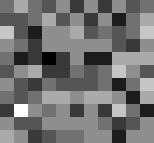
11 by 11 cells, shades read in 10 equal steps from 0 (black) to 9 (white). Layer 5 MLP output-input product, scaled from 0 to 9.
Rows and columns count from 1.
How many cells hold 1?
9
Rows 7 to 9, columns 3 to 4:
2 4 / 4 6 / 5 4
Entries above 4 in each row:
4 4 5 7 4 4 2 7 5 6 6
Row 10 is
5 3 3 5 5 5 5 4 2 3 5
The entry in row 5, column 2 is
1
